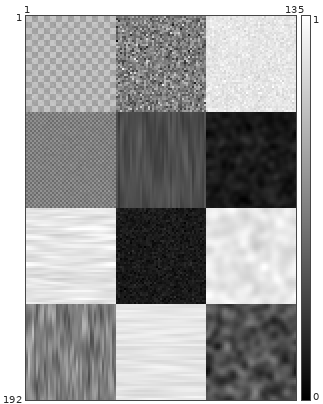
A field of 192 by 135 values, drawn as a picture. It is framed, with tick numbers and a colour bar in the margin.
It is made of 4 by 3 panels. Panel 1,1: high, checkered. Panel 1,2: middling, fine-grained, strong in contrast. Panel 1,3: very high, fine-grained, faint in contrast. Panel 2,1: middling, checkered. Panel 2,2: low, streaked downward, faint in contrast. Panel 2,3: very low, blotchy, faint in contrast. Panel 3,1: very high, streaked across, faint in contrast. Panel 3,2: very low, fine-grained, faint in contrast. Panel 3,3: very high, blotchy, faint in contrast. Panel 4,1: middling, streaked downward. Panel 4,2: very high, streaked across, faint in contrast. Panel 4,3: low, blotchy.
